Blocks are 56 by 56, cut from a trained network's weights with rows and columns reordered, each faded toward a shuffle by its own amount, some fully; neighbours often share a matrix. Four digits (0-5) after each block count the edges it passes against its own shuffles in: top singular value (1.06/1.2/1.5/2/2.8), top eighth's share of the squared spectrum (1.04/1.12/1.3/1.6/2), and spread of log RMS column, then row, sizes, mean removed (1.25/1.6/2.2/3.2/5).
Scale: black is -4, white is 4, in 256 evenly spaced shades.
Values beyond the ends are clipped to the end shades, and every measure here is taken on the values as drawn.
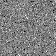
0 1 0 0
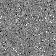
0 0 0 0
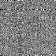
3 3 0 2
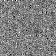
2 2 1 1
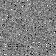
2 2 0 1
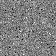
0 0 0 0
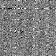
3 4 1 2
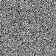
0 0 0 0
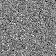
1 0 0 0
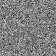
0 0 0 0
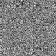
3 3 1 1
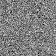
1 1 0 0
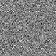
3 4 0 2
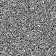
1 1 0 0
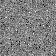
1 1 0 0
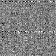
3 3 0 2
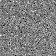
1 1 0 1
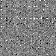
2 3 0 2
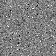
0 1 0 0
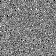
0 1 0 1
